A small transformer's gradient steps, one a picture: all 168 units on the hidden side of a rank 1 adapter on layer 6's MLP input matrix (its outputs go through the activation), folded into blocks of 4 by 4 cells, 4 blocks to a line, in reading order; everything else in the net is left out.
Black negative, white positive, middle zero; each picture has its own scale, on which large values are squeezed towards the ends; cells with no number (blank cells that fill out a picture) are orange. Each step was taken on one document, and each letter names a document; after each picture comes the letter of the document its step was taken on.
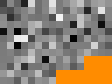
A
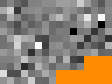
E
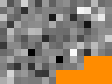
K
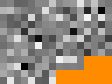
E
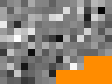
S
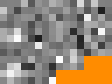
E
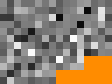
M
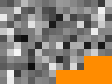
K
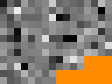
S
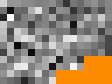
A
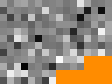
E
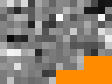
K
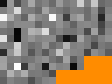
S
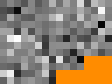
E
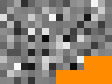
S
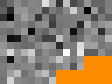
M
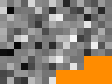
A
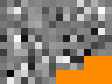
E
